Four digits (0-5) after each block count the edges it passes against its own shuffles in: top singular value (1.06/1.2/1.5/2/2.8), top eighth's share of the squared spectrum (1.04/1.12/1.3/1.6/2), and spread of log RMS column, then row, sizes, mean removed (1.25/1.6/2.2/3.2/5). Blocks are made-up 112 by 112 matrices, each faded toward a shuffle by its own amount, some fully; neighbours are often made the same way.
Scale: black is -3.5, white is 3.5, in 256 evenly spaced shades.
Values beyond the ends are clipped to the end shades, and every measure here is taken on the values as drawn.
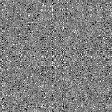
4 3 2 2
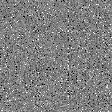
3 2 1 0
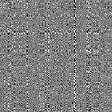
5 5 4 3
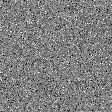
0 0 0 0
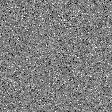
2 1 0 0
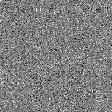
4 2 1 1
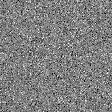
3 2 1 0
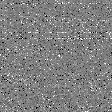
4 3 0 2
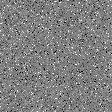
0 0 0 0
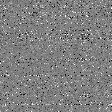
2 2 1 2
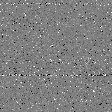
3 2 0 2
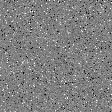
0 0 0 0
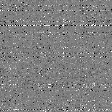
3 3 2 3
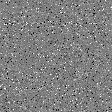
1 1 0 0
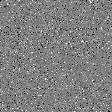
1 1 0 2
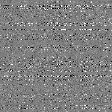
2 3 3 4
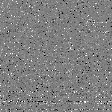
2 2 1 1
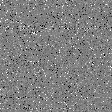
1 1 0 1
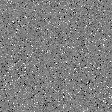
0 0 0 0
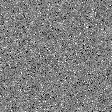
0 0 0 0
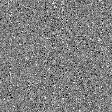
0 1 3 0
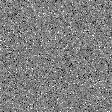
1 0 0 0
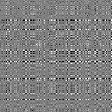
5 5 4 4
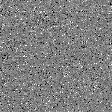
3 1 0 0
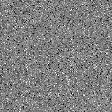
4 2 2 1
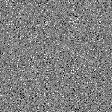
4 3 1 1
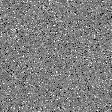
0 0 0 1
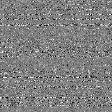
2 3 0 4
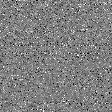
1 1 0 2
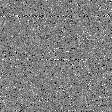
1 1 0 2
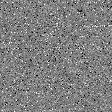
1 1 0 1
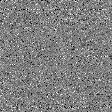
2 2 0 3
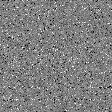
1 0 0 1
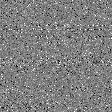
1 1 0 2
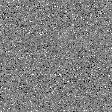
1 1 0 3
